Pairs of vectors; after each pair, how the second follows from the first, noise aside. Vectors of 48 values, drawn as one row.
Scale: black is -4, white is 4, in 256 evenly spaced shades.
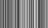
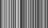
wrapped around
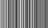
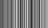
reversed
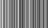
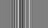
partly zeroed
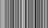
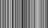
wrapped around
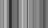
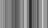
wrapped around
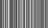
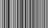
negated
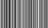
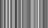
sign-scrambled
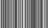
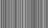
shrunk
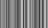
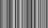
wrapped around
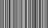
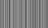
shrunk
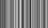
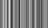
wrapped around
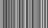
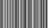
negated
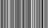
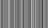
shrunk
